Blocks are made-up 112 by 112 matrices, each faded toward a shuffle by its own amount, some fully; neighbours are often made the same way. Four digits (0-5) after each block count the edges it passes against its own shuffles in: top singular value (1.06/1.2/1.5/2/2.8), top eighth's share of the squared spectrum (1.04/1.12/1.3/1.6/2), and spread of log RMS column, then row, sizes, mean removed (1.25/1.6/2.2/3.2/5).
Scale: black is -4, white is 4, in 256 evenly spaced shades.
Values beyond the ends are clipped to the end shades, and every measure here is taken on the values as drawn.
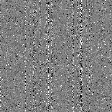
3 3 3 0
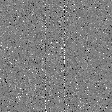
3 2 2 0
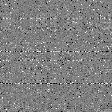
4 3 1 2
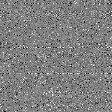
4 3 1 2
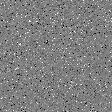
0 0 0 0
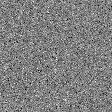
0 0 0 0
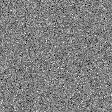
0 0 0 0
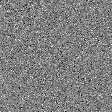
0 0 0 0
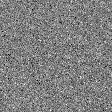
0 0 0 0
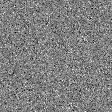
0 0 0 0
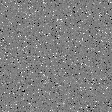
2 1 0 0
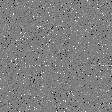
1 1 0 1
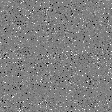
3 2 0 1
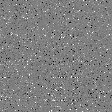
3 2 1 1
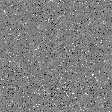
3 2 0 1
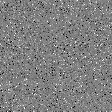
2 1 0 0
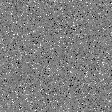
1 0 0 0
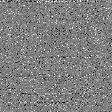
4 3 1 2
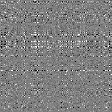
5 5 3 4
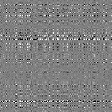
5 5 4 4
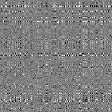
5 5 3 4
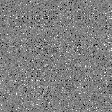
4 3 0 2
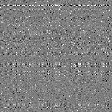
5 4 2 3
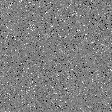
2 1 0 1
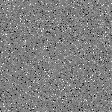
2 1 0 0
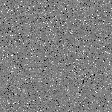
2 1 0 0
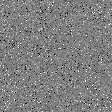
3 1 0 0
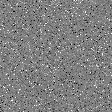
2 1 0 0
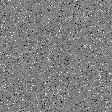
1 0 0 0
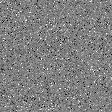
2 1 0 0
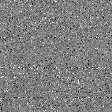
1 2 0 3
